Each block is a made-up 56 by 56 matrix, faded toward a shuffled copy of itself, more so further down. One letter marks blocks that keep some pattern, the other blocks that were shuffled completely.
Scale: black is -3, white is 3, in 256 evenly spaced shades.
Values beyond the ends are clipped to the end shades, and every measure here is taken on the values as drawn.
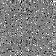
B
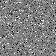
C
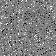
C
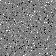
C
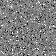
C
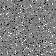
C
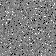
C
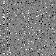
B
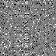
B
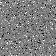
C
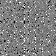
B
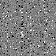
B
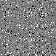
B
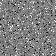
C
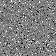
C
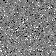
C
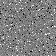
C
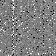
B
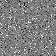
C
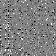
B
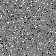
C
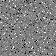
C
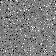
C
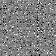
B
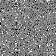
B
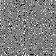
B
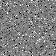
C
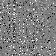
B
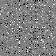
B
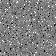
C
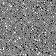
C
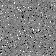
C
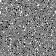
C
